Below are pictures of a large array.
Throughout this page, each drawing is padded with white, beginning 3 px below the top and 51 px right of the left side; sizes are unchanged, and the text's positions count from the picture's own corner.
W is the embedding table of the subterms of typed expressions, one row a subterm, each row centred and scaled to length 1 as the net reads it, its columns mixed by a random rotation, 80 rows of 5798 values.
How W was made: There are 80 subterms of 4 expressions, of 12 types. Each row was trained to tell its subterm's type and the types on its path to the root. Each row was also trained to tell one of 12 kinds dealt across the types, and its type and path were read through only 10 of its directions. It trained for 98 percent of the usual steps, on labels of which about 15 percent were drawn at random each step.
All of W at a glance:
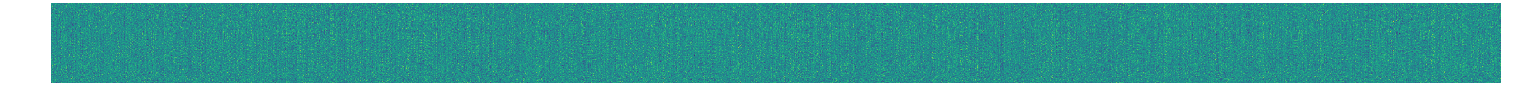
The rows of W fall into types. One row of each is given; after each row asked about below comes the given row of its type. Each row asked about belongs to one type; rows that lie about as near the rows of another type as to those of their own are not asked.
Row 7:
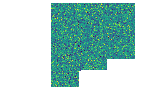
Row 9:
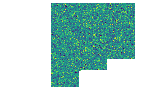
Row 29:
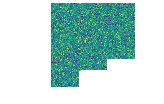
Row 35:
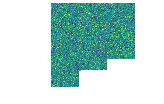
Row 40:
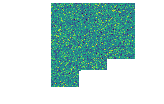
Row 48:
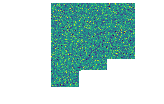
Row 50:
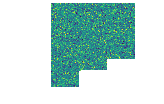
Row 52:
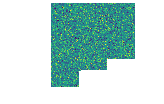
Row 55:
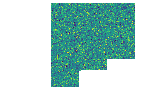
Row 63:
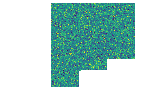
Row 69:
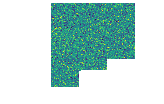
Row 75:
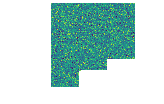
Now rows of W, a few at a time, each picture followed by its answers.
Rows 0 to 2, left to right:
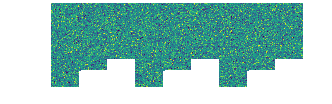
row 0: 75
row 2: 69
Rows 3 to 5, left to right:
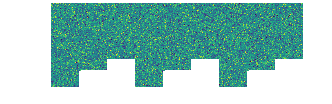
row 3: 50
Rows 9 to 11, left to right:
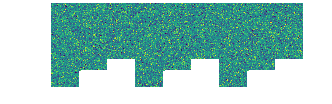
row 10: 63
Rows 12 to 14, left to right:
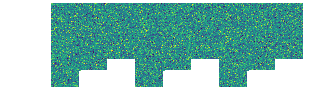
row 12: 40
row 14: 69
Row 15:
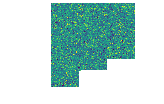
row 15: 48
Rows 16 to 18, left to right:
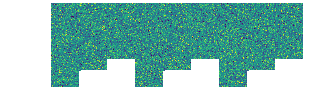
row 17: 7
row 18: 69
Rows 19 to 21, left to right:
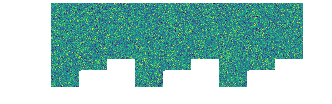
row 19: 55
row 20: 35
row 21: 63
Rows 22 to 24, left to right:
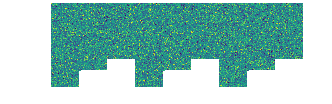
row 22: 52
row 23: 63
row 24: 29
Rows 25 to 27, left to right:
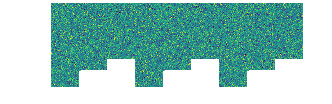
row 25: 9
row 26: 9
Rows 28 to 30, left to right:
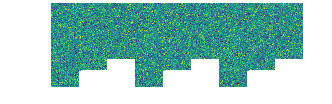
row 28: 52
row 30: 48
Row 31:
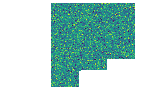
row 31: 35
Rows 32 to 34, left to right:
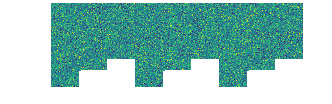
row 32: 55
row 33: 35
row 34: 48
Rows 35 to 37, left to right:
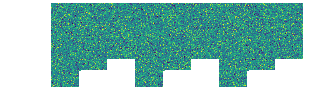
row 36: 63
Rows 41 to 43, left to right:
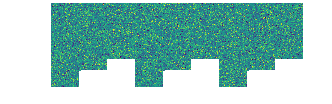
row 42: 29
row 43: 40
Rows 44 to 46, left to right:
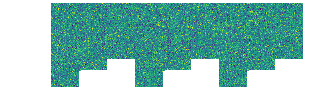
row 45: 29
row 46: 55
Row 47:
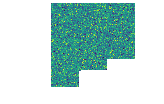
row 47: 40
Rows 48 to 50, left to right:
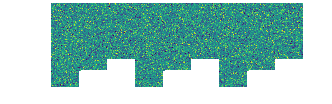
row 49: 40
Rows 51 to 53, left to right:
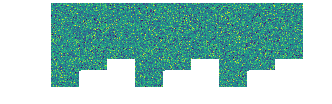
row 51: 29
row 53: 29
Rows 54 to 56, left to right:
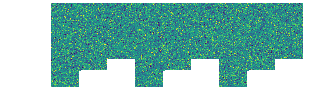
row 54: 52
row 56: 29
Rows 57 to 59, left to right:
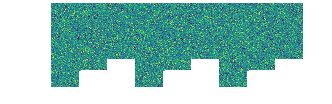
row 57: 9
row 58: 55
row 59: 52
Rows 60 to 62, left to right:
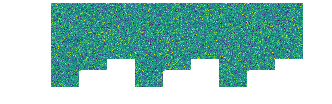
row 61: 55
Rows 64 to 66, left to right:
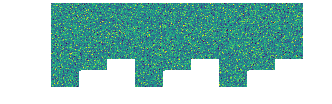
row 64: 63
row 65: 50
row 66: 9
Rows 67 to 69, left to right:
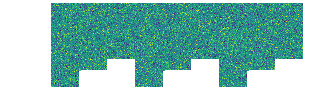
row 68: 40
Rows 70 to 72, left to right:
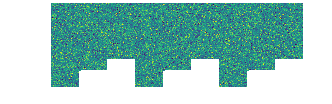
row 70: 35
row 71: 9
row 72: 35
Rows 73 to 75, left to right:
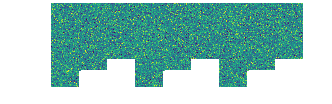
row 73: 40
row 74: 69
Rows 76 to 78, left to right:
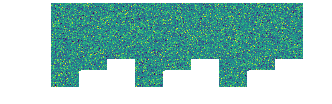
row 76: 75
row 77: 55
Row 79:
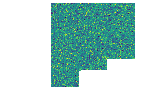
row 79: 63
